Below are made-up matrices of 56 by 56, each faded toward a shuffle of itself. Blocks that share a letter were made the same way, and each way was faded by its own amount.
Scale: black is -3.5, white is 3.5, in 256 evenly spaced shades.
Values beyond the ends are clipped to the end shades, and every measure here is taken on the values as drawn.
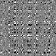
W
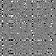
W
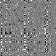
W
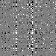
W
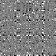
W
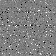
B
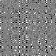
W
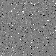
B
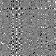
W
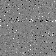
B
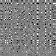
W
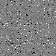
B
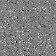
B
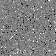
B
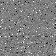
B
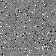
B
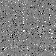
B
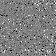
B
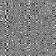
W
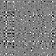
W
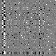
W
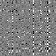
W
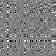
W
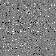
B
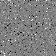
B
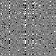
W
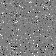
B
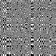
W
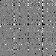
W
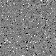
B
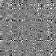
W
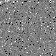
B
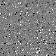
B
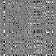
W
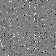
B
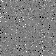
B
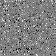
B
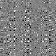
W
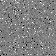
B
